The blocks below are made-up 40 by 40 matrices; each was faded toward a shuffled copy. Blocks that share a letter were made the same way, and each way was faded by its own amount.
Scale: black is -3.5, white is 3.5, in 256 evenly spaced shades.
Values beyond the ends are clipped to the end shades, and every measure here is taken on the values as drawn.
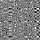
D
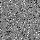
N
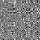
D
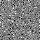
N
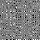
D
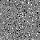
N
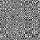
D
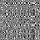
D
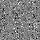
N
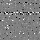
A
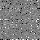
A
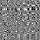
D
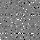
A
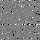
A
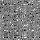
A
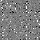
A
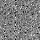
N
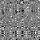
D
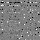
A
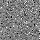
N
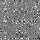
A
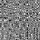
D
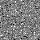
N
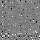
A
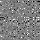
A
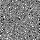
N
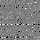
A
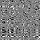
D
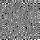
D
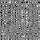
D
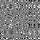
D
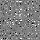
A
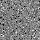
N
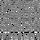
D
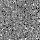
N
